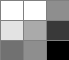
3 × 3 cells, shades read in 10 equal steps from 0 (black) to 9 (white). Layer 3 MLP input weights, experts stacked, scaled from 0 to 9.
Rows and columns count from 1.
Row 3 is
4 5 0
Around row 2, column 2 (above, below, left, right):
9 5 8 2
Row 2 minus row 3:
4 1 2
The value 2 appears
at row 2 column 3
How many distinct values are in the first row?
2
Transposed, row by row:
9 8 4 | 9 6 5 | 5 2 0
